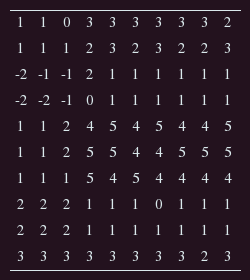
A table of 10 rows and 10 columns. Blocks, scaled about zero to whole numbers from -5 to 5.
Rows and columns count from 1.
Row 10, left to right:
3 3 3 3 3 3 3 3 2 3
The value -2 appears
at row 3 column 1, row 4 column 1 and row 4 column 2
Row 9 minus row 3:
4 3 3 -1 0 0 0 0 0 0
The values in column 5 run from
1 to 5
